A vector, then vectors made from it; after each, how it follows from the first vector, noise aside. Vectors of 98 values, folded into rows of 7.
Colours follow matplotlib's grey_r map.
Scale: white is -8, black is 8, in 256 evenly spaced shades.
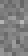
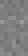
shrunk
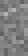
wrapped around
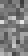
scaled up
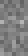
copied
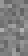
wrapped around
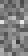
scaled up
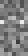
scaled up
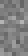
copied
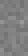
shrunk
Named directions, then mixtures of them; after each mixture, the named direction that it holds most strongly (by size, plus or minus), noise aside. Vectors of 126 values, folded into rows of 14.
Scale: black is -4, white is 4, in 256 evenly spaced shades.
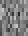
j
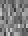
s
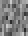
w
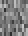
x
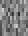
j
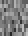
x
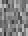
x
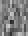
w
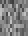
s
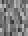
x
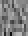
x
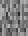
j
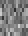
s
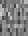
j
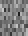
x
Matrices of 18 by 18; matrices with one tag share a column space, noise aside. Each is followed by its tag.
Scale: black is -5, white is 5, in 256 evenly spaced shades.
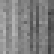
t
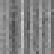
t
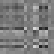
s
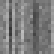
t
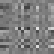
s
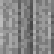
t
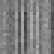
t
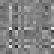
s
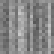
t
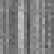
t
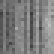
t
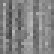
t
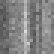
t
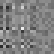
s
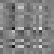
s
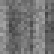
t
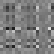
s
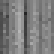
t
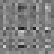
s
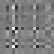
s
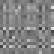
s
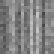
t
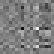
s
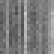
t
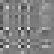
s
